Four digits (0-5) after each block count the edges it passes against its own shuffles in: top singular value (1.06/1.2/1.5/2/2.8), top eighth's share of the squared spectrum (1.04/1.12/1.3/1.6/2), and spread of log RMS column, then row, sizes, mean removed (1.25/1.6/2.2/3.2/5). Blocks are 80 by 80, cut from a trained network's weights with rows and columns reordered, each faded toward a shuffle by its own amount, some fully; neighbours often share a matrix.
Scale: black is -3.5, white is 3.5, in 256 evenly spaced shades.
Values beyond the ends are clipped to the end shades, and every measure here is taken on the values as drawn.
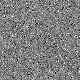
1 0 0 0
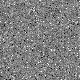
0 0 0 0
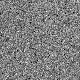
0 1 0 0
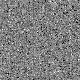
0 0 0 0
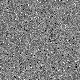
0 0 0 0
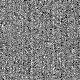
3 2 1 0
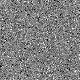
1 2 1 0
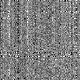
3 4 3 2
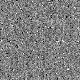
2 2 0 1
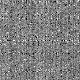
3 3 1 2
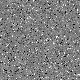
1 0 0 0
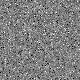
0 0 0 0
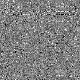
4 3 1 2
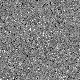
0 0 0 0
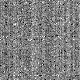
3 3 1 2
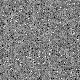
1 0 0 0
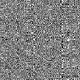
3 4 3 2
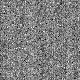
2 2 0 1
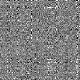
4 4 3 2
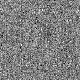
2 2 0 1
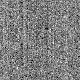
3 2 0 1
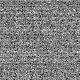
3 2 1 0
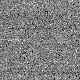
1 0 0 0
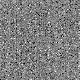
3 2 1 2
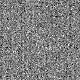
2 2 0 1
